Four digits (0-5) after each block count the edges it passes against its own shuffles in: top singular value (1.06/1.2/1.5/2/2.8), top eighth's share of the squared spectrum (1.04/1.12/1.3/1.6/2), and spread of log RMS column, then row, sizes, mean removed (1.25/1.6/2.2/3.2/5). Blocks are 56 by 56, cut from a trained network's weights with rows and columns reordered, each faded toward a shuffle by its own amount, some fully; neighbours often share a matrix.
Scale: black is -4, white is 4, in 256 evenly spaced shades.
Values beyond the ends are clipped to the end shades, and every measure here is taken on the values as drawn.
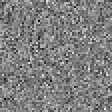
0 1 0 0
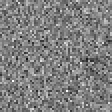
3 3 1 0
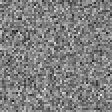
0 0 0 0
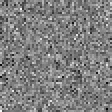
2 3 1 1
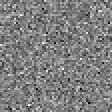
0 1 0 0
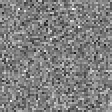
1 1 0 0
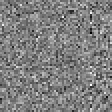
3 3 2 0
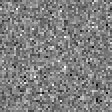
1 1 0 0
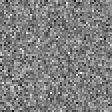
1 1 0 0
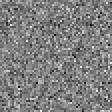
0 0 0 0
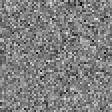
2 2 0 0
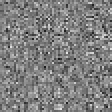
4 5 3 2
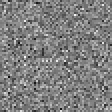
3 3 2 0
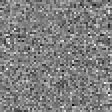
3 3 1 0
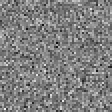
0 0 0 0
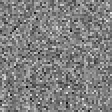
1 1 0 0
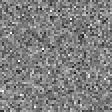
0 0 0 0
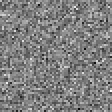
1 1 0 0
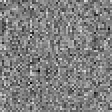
3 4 2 1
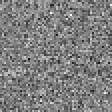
2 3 1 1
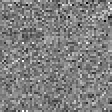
2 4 2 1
